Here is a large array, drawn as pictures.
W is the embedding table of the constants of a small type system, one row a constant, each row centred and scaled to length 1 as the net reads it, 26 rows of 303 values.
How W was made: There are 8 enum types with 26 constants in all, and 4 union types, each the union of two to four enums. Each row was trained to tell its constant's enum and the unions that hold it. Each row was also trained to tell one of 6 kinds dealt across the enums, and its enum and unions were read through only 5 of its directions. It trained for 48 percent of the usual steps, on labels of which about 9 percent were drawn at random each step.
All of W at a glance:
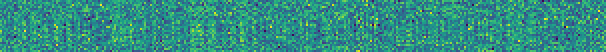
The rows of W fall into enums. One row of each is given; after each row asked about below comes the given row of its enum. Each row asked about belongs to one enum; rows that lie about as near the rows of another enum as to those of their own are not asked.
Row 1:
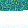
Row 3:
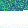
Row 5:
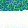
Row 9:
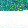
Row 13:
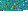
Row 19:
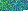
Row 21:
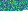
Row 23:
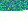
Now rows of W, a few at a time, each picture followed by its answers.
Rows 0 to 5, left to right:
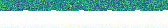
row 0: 3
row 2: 23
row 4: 21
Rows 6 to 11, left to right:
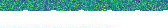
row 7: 3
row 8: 23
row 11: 19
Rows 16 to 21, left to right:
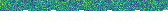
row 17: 5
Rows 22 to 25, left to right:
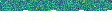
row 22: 1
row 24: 9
